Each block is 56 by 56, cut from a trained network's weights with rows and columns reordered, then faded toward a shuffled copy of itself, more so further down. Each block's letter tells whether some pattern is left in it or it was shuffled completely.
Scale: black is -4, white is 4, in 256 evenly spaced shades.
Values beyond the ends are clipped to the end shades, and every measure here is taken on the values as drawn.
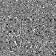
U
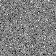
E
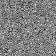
U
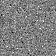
E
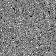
E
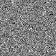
U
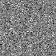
U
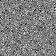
U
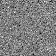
U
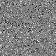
U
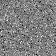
E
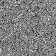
E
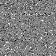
U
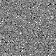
U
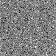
U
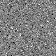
U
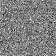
U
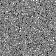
E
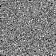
U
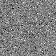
E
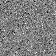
E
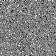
U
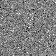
E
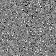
E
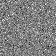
E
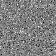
U
